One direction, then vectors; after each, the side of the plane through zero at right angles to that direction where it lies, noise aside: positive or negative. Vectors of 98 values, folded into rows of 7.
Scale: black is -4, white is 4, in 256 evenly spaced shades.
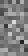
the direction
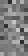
positive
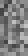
positive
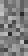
negative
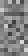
negative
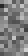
negative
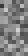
negative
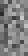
positive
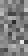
negative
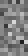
positive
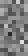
negative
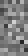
positive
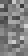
positive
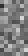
negative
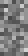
negative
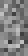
negative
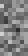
positive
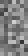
positive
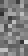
positive
